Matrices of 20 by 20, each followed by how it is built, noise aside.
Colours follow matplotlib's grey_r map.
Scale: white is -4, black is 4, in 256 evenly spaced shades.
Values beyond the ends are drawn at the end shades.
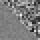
upper triangular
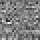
low rank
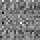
low rank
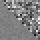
upper triangular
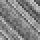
Toeplitz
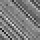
Toeplitz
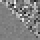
upper triangular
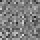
low rank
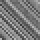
Toeplitz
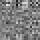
low rank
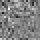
low rank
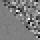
upper triangular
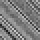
Toeplitz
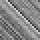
Toeplitz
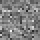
low rank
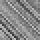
Toeplitz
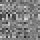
low rank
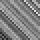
Toeplitz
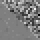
upper triangular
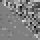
upper triangular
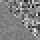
upper triangular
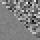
upper triangular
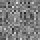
low rank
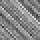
Toeplitz
